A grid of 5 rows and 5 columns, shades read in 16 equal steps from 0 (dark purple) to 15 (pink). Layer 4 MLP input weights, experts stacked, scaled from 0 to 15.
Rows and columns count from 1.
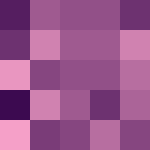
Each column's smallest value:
0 5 6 4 4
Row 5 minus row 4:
15 -7 -2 6 -3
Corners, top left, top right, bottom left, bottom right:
2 4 15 6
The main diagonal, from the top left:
2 12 7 4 6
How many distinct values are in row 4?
5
